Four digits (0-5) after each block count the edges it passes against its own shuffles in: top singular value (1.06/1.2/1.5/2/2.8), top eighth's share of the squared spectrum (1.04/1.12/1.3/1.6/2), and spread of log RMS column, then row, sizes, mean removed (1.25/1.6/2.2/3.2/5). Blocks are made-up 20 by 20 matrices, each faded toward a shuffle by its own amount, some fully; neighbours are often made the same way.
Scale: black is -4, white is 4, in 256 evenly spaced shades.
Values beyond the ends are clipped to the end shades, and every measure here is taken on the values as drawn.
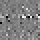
3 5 1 2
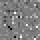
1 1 1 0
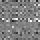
3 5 1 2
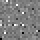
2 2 0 0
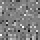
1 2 0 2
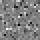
0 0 0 0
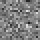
3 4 2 1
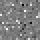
0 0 0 0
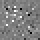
1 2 0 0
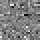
1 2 0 2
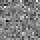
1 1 0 0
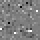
1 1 0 0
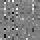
2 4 2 0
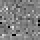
1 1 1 0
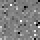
0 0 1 0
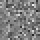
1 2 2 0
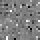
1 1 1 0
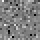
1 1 0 0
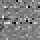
2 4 0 2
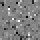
0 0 0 0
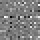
3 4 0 2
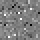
0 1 0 0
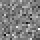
0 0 0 0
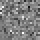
0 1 0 1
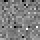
1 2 0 1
